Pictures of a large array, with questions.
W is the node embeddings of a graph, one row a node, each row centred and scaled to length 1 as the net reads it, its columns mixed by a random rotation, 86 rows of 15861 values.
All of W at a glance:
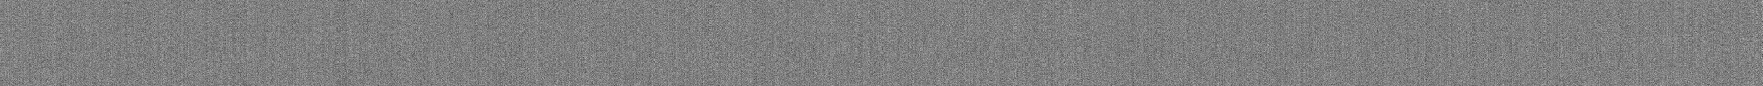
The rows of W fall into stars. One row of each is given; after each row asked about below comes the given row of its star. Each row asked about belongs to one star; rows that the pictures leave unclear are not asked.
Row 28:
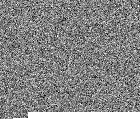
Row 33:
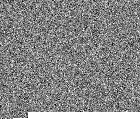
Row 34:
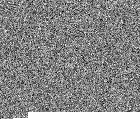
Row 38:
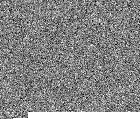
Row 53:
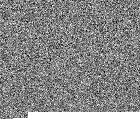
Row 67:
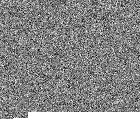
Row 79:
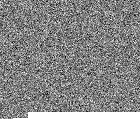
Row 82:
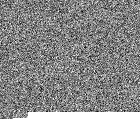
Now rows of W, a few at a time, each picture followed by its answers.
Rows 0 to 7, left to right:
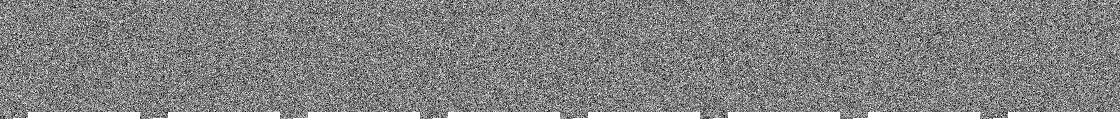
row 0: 82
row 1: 28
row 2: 34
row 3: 34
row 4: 53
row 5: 38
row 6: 82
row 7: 28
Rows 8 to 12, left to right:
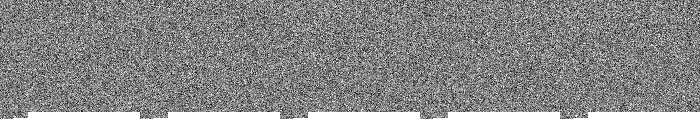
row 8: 67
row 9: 34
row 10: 38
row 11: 53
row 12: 38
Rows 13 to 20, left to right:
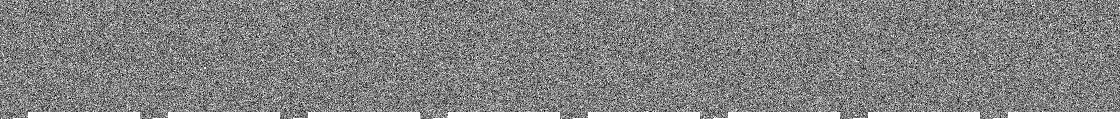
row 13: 34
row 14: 33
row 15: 28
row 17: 33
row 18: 67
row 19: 28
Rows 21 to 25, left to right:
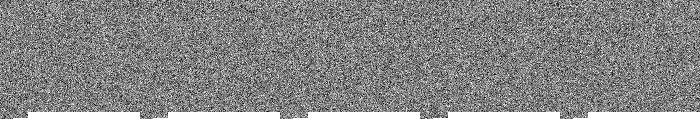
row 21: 33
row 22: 34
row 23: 79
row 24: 33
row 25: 67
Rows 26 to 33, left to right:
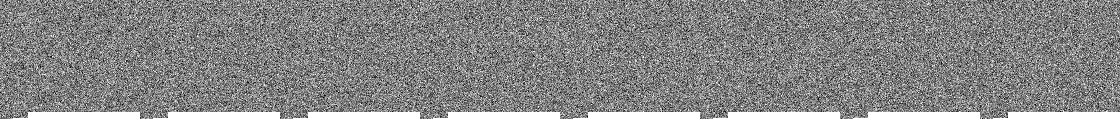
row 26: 28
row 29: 79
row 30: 28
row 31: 28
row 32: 67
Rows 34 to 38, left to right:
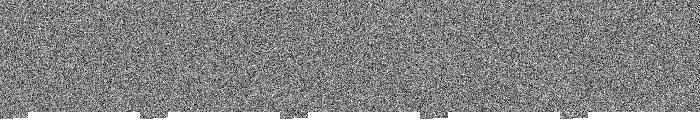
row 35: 82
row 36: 67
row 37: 28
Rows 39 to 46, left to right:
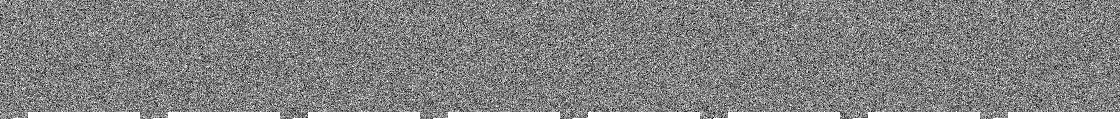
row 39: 79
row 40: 79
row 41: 33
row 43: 82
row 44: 67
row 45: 38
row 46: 82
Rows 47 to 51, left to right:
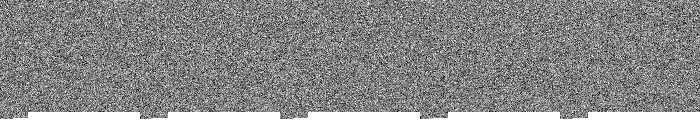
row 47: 34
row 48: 82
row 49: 82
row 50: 67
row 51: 79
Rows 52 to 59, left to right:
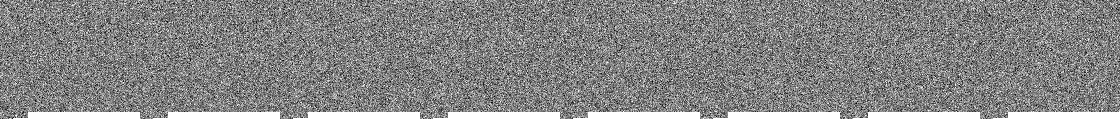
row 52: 38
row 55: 79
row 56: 34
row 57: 67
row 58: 79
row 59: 53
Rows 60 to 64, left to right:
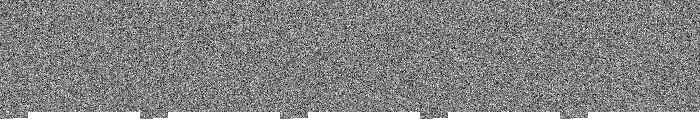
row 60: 53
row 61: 67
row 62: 67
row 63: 33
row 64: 53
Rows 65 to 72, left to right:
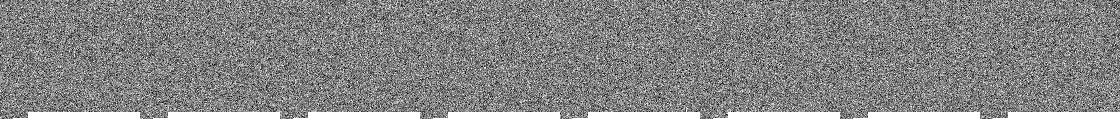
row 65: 33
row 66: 53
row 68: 28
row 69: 79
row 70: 38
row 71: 28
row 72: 33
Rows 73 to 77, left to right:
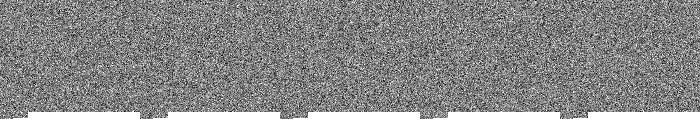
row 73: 82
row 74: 34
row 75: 28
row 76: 82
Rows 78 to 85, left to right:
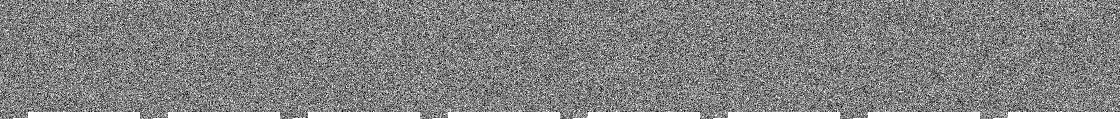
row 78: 34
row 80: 33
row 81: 38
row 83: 38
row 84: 28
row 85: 82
